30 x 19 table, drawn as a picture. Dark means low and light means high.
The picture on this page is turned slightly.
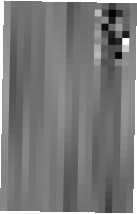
There is no overall slope. The grain runs up and down. Values change most from cell to cell in the top right. In the top right lies a patch that is rougher than the rest.
